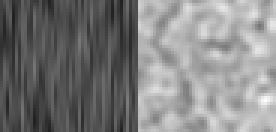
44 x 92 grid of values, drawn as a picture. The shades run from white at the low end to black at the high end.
The table splits into one row of 2 panels. Panel 1,1: high, streaked downward. Panel 1,2: low, blotchy.
